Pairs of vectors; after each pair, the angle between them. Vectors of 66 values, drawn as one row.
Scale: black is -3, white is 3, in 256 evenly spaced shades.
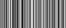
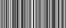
nearly parallel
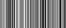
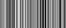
nearly parallel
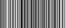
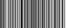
nearly parallel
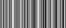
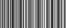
nearly opposite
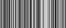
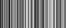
orthogonal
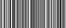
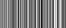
orthogonal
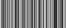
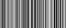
partly aligned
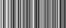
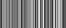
orthogonal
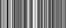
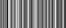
partly aligned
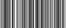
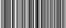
nearly parallel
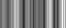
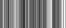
nearly parallel
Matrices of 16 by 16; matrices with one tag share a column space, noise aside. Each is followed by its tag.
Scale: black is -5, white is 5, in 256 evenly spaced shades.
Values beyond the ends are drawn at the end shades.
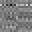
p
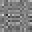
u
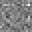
p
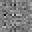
u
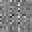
u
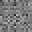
u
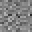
u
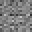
u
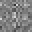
p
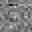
p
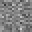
u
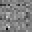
p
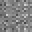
u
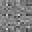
u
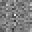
u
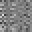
u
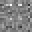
p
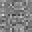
u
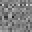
p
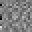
p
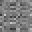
u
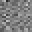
u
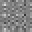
u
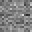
u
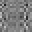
p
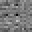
u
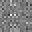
u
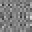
p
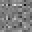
p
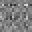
p
